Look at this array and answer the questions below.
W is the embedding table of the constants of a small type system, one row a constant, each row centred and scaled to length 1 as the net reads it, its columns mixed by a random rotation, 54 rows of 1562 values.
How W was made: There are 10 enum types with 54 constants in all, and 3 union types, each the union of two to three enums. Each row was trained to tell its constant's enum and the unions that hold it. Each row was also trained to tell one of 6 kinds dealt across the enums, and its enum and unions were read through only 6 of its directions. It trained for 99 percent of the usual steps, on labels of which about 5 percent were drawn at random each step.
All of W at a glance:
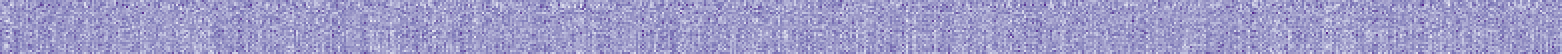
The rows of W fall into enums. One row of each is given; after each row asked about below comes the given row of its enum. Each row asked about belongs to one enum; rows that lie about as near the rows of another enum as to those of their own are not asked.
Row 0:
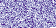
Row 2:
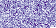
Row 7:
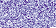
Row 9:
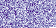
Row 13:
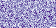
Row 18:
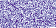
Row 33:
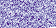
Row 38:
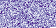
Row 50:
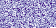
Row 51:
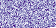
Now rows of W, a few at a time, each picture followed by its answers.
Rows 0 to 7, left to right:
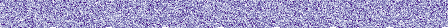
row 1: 51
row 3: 33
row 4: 33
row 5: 33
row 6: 9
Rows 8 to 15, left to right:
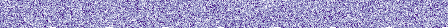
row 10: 0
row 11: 7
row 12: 18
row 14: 33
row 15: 7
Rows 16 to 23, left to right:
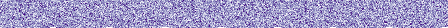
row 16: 7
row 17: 18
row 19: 0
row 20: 7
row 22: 33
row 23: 0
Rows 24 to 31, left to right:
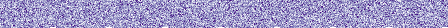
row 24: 0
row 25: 9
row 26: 51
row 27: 18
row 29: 7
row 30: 50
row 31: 50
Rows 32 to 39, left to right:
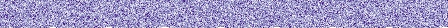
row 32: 9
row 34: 18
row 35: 50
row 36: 18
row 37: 50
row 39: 18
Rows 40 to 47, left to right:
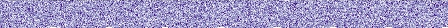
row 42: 7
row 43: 33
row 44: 0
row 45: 18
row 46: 50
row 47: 7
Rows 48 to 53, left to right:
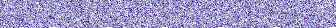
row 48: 13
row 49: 0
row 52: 0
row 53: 33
